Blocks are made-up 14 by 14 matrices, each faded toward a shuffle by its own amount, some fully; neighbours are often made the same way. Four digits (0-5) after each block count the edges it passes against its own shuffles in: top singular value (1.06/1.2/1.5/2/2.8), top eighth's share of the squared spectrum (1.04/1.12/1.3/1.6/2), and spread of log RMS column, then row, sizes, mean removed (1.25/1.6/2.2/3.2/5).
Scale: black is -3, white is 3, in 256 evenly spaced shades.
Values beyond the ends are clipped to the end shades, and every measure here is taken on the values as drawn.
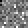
0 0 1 0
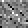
0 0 0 0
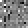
2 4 2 0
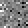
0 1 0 0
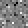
0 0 0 0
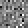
2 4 1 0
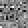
2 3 1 0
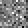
0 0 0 0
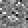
2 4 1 1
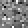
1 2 1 0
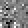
2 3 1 0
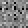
2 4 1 1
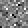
1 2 0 0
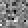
2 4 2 1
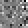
2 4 1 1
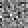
1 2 0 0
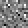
0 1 0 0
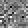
2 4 1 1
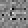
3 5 1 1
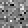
1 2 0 0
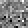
0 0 0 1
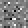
1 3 0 1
